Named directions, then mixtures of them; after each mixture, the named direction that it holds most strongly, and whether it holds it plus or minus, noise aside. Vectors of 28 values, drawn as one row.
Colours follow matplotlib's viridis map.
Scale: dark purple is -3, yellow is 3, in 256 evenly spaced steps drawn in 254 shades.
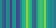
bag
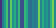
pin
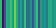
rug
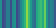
bag, plus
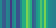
bag, plus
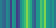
bag, plus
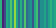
rug, plus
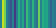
rug, minus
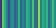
rug, minus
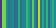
rug, minus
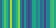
bag, minus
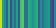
pin, minus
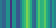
bag, plus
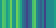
bag, minus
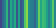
pin, plus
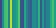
pin, plus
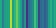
bag, minus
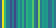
rug, minus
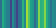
bag, plus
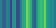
bag, plus
